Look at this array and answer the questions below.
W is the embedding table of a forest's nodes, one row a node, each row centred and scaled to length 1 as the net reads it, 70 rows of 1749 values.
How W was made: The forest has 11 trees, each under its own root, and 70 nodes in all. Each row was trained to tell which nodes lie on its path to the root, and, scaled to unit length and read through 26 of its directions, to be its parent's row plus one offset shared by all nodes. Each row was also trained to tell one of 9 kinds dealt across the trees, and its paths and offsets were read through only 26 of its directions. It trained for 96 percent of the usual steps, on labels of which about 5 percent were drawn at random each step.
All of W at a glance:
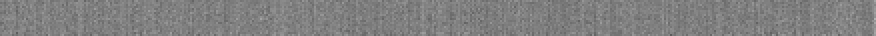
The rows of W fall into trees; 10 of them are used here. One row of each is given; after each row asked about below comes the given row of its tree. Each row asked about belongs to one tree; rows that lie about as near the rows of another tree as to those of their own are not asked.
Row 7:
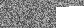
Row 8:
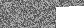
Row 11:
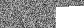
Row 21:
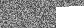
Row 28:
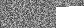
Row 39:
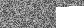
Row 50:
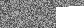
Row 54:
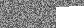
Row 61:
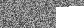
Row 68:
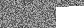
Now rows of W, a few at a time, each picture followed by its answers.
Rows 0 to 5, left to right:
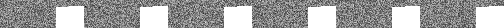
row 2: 54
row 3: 50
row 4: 7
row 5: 11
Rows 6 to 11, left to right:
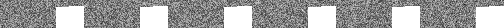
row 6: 11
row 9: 54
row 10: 39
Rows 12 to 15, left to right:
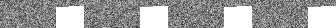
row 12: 68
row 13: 8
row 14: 50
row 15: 11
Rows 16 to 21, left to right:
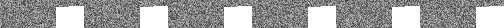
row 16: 61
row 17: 54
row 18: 50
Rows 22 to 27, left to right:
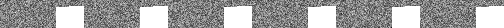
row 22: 11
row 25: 68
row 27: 28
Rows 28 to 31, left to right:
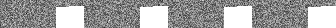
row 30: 21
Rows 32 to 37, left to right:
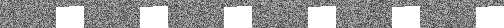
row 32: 8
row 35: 50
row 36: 39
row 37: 50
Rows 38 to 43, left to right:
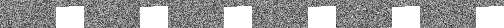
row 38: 39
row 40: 61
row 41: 8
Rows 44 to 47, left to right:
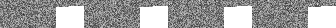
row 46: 28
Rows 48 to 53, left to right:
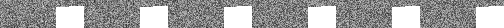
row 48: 54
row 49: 68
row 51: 21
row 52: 8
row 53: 21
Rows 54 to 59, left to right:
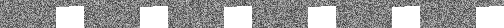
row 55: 50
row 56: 11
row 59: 7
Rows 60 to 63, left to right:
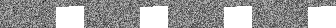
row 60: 11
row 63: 39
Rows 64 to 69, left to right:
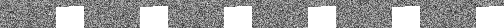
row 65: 11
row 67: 50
